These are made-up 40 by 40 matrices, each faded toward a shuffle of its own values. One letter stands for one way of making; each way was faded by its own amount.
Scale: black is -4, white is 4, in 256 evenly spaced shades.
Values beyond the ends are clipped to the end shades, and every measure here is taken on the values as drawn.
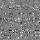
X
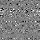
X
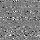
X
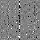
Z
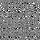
X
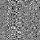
Z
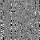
Z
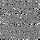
X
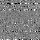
X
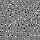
X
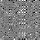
Z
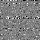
X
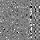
Z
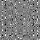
Z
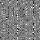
Z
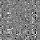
Z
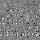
X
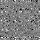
X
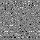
X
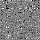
X
